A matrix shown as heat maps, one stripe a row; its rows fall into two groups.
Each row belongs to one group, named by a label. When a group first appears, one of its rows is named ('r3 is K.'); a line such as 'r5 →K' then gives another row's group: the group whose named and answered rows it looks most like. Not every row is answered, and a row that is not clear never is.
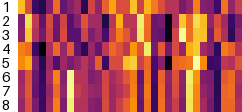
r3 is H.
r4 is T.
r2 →H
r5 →H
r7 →T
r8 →T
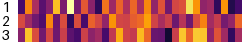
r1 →T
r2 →H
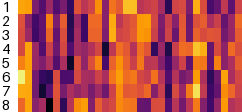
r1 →H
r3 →H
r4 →H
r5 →H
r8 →T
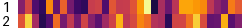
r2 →T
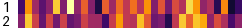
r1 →T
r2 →H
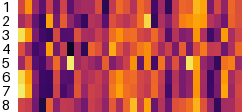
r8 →H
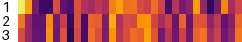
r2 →H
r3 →H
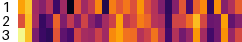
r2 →T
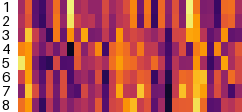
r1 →T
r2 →T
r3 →T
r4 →H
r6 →H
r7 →H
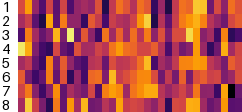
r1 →H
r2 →H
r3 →T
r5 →H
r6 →H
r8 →T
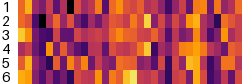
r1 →H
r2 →T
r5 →T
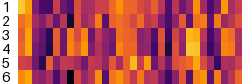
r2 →H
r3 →T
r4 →T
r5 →H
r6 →H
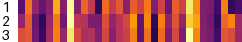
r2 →T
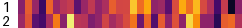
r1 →H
